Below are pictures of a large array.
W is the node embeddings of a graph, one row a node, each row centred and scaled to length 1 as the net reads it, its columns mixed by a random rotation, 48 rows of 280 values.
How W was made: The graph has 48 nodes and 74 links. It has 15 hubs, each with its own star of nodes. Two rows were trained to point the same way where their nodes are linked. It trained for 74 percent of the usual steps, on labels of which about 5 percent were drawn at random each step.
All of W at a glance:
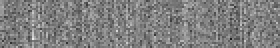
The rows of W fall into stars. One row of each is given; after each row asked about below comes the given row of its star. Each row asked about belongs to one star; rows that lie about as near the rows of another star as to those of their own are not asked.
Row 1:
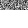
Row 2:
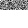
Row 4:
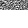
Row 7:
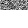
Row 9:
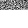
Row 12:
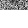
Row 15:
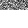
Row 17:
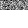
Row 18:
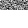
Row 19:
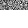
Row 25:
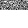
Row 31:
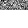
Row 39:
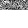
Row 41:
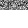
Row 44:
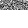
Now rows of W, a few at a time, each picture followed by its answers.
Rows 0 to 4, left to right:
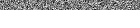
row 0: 41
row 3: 7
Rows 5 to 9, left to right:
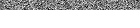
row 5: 18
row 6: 1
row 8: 44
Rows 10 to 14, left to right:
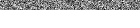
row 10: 41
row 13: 1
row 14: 2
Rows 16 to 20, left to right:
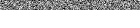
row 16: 7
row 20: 25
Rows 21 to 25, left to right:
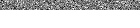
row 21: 19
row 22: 1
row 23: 9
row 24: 9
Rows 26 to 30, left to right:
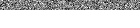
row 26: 4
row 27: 2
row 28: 39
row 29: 9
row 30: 19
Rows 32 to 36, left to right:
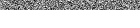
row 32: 12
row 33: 4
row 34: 12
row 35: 4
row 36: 41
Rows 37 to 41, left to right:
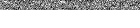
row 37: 15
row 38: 19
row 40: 31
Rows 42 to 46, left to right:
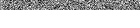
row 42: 17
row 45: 31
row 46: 25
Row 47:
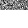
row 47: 31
